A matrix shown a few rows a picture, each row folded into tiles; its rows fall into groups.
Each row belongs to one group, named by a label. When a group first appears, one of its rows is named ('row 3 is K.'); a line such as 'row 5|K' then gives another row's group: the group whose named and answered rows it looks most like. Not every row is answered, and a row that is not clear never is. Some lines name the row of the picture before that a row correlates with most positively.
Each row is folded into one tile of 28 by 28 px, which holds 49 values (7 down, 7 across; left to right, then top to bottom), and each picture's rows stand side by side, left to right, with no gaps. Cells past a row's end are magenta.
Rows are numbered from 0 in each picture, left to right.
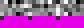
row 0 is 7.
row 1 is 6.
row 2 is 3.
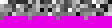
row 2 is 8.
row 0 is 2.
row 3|3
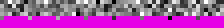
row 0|3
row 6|6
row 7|3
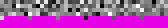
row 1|3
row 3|6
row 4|7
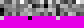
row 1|6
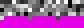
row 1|8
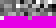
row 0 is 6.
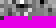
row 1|8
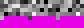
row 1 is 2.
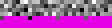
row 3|3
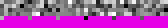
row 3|6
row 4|6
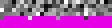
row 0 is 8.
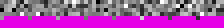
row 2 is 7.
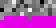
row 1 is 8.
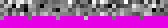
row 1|2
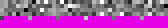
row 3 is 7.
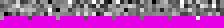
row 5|8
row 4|2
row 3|3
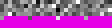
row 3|7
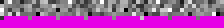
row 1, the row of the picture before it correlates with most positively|1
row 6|8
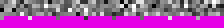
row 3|3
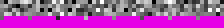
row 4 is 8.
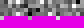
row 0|7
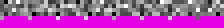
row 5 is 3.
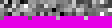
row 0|7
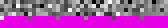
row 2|8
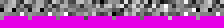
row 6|7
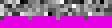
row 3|2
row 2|2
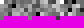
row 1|7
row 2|2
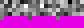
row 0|7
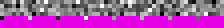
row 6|7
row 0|6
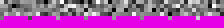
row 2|2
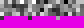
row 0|6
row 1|2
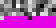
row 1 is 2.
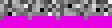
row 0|7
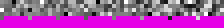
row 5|7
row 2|7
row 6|6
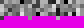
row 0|3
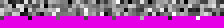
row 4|2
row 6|2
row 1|6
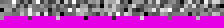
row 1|3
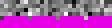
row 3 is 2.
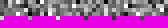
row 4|6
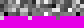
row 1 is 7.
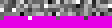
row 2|6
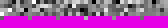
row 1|2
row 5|8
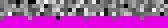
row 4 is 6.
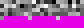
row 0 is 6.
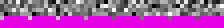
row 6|3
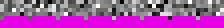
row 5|3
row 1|7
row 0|8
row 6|6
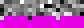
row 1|6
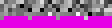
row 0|6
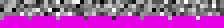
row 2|6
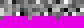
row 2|3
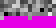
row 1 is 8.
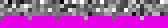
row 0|7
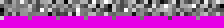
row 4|8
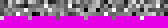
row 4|8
